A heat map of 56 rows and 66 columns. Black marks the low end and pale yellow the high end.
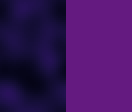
The table splits into one row of 2 panels. Panel 1,1: very low, smooth, faint in contrast. Panel 1,2: low, flat.
